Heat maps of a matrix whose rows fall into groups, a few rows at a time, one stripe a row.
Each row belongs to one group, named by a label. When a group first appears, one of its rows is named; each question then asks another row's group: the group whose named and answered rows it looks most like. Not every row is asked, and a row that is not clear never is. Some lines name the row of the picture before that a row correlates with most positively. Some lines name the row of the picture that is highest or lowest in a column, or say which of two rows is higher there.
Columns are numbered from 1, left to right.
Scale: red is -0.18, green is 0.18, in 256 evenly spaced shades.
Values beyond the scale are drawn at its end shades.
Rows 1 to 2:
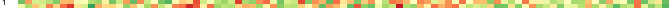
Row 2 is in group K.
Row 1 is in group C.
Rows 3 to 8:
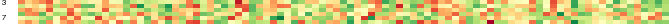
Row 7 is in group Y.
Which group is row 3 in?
K
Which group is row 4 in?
K
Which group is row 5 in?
K
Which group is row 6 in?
C
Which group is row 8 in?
K
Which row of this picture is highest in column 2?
7
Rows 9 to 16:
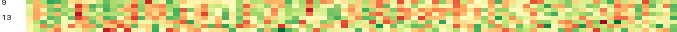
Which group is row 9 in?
C
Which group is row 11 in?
C
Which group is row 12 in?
C
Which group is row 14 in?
Y
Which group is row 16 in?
Y
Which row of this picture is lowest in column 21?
16
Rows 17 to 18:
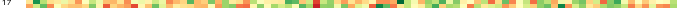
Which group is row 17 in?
Y
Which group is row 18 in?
Y
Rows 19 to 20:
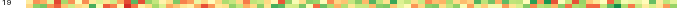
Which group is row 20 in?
Y
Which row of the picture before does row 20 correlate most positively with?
18
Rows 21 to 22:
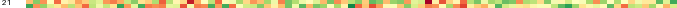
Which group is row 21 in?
K
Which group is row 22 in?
C
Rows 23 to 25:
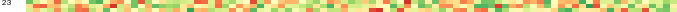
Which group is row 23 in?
K
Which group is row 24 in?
K
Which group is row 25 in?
C
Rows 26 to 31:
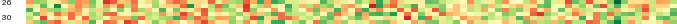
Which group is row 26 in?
Y
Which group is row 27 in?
Y
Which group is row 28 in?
C
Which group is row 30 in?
K
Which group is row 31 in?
Y
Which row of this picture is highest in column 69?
29
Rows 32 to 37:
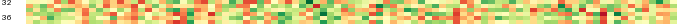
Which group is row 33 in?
Y
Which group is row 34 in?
C
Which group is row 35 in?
Y
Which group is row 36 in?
C
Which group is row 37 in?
Y
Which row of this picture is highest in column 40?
33
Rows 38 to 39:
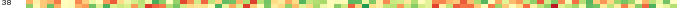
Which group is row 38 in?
K
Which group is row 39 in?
C
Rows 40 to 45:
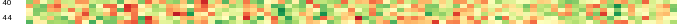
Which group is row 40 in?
C
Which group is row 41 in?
Y
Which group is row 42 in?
Y
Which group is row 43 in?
Y
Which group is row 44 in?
C
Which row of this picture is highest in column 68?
44
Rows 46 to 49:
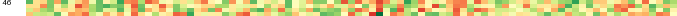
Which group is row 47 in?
C
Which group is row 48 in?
C
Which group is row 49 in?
Y
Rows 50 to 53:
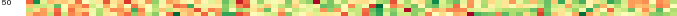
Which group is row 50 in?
Y
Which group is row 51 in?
Y
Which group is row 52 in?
K
